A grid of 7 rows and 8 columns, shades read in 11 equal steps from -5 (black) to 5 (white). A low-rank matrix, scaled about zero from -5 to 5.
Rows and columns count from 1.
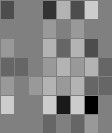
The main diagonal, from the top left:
-2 0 0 1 1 3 1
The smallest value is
-5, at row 6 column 7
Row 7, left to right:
0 0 0 -1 0 -1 1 0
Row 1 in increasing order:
-3 -2 -2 0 0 0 2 3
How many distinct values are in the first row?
5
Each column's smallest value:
-2 -1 0 -3 -4 -2 -5 -1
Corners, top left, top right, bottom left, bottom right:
-2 0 0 0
